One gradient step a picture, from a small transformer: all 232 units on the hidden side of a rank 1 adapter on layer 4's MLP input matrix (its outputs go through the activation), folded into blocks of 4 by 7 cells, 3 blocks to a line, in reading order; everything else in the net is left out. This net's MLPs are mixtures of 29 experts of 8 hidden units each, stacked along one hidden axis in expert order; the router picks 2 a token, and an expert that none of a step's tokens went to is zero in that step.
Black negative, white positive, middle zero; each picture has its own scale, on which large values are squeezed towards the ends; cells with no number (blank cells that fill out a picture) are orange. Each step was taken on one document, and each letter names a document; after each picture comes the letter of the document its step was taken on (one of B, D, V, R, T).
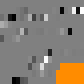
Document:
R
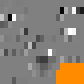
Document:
R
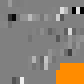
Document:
R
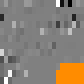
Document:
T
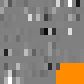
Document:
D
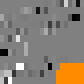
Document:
D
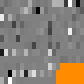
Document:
D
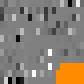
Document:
D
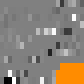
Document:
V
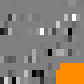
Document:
V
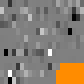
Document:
D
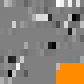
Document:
T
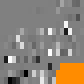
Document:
V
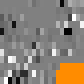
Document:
V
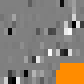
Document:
V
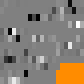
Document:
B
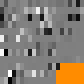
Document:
D
